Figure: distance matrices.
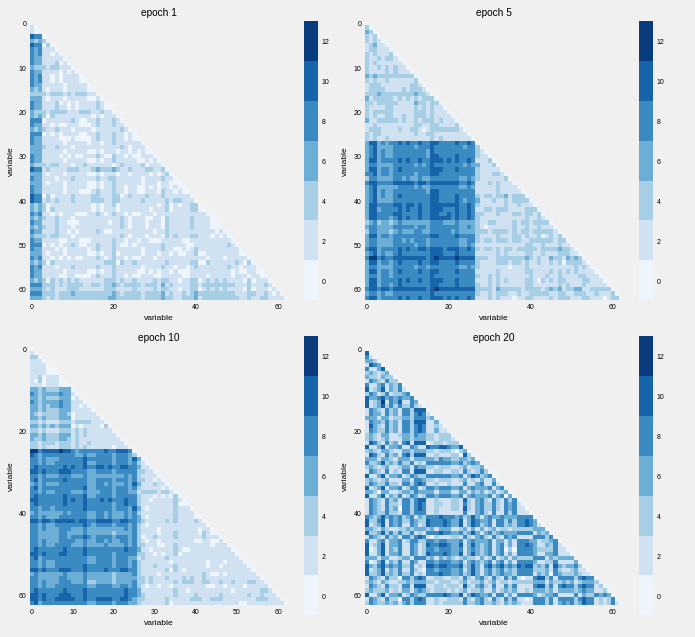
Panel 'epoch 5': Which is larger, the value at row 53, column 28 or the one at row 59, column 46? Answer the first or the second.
the first
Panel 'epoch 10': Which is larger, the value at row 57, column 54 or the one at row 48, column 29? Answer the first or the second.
the first
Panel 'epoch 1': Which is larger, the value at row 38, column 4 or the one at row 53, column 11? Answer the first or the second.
the first
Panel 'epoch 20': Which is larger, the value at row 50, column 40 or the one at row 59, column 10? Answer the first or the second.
the first
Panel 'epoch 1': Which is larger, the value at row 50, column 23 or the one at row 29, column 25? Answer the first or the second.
the second
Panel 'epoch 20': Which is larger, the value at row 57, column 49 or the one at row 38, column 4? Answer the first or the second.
the first
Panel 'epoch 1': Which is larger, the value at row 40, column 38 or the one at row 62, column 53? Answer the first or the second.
the second
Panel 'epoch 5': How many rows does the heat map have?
63
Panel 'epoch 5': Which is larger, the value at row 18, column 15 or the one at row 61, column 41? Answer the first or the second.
the second
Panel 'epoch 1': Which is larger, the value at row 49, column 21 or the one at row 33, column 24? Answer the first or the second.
the second
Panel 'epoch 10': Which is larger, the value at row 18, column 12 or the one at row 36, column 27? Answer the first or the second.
the first
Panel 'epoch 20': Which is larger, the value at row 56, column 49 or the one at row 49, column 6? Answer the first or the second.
the first
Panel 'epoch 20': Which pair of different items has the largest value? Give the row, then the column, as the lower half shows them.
13, 4
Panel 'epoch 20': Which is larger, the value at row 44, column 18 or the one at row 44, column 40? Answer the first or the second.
the first
